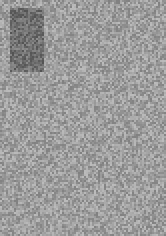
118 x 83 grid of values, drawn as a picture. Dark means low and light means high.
Ninth with the lowest average: top left. Average level on the scale: 60%. Stripes: none. Odd patch: lower, in the top left.
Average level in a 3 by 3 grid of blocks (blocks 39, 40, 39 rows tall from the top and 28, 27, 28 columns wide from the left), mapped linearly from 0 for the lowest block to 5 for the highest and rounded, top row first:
0 5 5 / 5 5 5 / 5 5 5
